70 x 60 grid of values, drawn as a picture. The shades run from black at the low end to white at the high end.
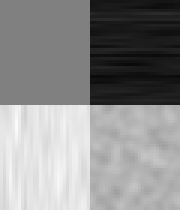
It is made of 2 by 2 panels. Panel 1,1: middling, flat. Panel 1,2: very low, streaked across, faint in contrast. Panel 2,1: very high, streaked downward, faint in contrast. Panel 2,2: high, blotchy, faint in contrast.
